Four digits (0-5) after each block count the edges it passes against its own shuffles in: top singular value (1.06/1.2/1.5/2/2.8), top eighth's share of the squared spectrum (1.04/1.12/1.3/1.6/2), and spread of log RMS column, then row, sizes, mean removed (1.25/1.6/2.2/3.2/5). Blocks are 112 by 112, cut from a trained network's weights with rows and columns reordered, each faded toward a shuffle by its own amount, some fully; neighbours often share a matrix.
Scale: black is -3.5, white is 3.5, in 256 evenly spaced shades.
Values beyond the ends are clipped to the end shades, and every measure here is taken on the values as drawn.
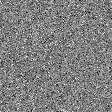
0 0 0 0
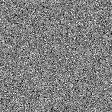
0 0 0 0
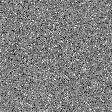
0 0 0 0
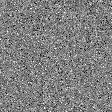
0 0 0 0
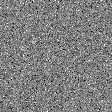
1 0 0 0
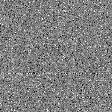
3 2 1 1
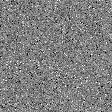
1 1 0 0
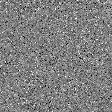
2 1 0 0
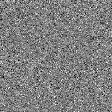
2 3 1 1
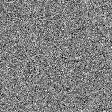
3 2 0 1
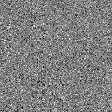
2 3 2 1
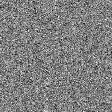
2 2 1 1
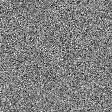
1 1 0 0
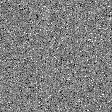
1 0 0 0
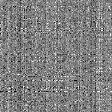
4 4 2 3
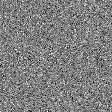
2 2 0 1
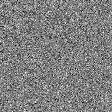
2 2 0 1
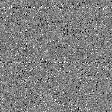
3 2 1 1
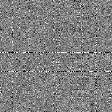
4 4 3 3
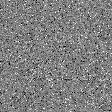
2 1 0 0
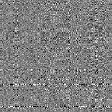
4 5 3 3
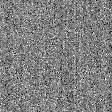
2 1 0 1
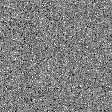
0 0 0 0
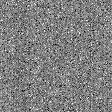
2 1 1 0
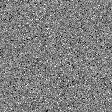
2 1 0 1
